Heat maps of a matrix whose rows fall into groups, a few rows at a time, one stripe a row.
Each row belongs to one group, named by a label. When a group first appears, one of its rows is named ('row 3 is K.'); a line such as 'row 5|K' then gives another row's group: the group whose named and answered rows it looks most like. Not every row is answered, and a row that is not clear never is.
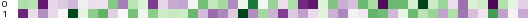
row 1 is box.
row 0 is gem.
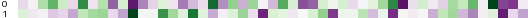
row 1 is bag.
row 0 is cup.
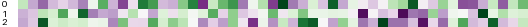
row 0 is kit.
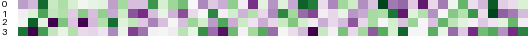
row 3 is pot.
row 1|cup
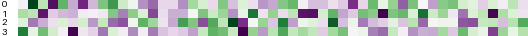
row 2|kit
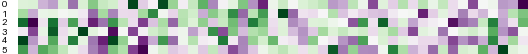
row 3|cup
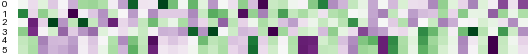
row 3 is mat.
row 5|gem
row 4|gem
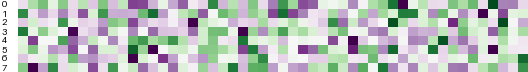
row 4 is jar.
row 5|gem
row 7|pot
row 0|cup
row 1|kit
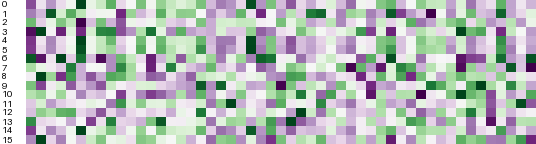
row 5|box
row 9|mat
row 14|box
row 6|pot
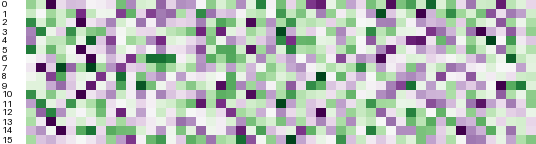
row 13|gem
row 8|pot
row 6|jar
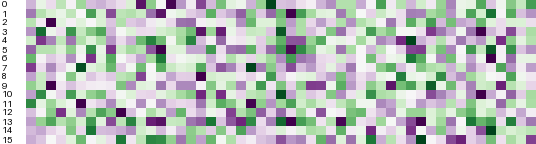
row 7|box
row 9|gem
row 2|gem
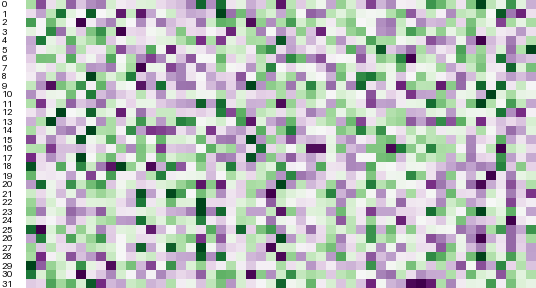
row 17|box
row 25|pot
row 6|cup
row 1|cup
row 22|bag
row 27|bag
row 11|mat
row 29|pot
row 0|mat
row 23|mat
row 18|pot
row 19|kit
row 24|bag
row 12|cup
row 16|gem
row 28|mat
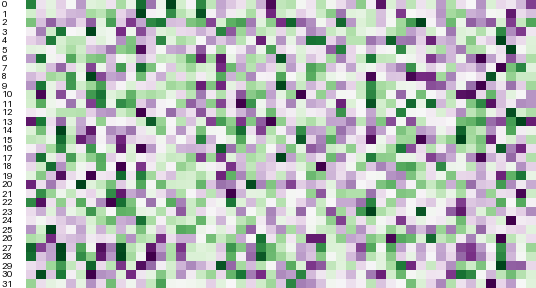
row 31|kit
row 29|cup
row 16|cup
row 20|box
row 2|kit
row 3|cup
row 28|pot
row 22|pot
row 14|jar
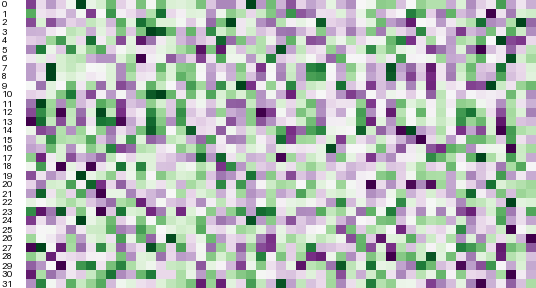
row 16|bag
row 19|box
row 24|box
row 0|box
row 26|bag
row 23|pot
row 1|kit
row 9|kit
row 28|gem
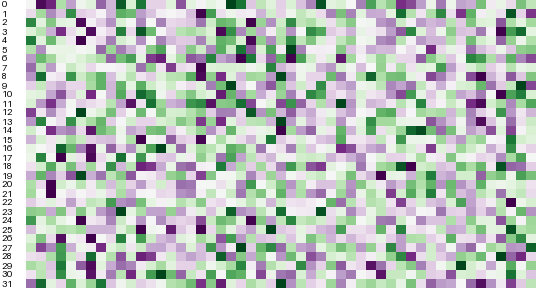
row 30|jar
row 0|pot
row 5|kit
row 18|cup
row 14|kit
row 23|pot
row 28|cup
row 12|box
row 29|jar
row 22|bag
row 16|jar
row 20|gem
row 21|gem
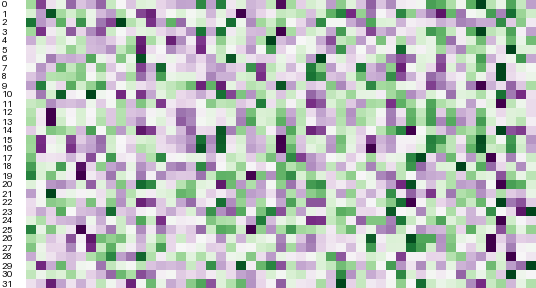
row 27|kit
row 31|kit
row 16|mat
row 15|mat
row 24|gem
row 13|gem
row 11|gem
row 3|mat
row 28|bag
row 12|gem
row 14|cup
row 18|jar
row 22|cup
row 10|cup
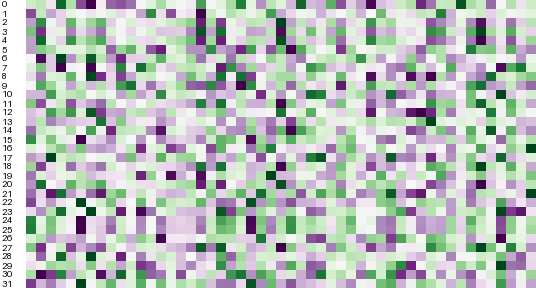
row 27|mat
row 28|cup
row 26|gem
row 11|mat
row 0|jar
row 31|box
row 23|cup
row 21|pot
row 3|mat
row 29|cup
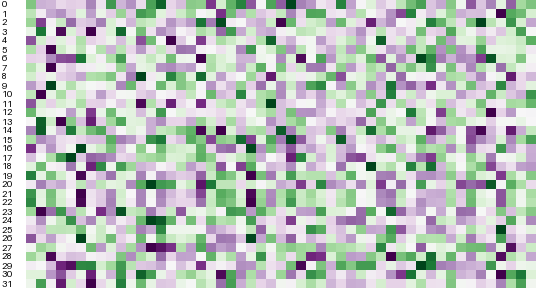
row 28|gem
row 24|jar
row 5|gem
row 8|bag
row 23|pot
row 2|mat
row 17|jar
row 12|kit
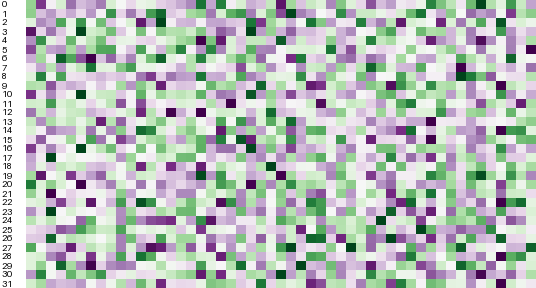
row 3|box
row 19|mat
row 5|bag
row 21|gem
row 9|gem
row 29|jar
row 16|box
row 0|mat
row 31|gem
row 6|jar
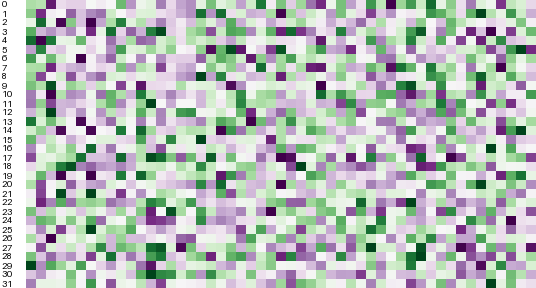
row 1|mat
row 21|cup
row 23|bag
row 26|gem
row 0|gem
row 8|mat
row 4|pot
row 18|jar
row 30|jar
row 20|mat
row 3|kit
